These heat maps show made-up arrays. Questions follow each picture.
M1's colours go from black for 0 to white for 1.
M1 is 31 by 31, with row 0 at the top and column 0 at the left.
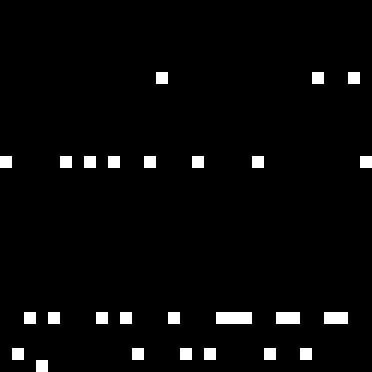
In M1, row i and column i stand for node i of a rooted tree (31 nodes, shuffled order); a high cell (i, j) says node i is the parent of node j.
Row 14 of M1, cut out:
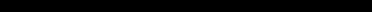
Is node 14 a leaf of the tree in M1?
yes
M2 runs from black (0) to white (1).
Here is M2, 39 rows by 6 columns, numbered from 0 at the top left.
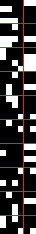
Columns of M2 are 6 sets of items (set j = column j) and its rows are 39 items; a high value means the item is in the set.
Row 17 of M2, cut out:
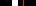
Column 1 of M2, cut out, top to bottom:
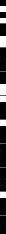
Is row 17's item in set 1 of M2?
no
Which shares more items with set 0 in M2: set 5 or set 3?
set 5
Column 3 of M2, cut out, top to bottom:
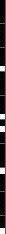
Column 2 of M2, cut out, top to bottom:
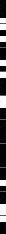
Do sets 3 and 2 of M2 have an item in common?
no
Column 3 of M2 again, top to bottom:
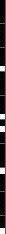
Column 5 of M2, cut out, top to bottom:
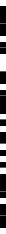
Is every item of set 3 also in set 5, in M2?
yes
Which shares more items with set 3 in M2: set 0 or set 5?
set 5
